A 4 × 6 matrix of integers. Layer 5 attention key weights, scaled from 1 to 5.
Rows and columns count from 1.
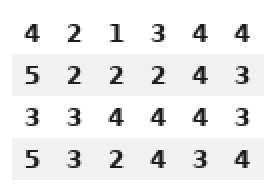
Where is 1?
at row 1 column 3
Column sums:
17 10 9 13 15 14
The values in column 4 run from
2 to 4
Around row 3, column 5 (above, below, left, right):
4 3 4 3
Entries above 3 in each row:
3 2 3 3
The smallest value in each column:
3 2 1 2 3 3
